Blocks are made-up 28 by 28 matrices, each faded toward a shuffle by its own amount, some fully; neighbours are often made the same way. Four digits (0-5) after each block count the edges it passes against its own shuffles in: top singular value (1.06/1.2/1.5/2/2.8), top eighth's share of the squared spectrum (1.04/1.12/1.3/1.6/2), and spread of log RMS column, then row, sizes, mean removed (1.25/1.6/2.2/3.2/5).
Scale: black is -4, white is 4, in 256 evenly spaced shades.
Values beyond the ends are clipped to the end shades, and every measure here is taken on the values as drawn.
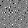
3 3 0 1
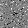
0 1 0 0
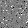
1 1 0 0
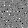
2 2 0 0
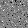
0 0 0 0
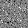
0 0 0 0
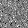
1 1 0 0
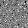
0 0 0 0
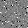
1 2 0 0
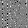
2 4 2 0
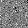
2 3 0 1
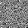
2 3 0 1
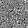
1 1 1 0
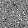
0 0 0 0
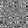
3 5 2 2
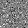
2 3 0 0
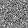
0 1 0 0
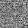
2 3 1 1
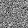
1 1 0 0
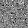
1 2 0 1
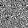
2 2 0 1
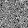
0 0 1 0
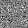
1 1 0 1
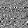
2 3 0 2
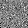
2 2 0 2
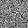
1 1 0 0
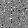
2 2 1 0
